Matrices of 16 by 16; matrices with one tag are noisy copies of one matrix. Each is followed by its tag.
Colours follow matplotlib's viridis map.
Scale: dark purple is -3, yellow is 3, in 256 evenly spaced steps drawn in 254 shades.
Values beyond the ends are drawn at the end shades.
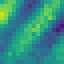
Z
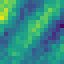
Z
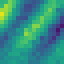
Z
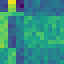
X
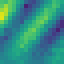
Z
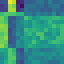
X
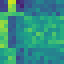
X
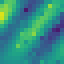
Z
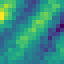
Z
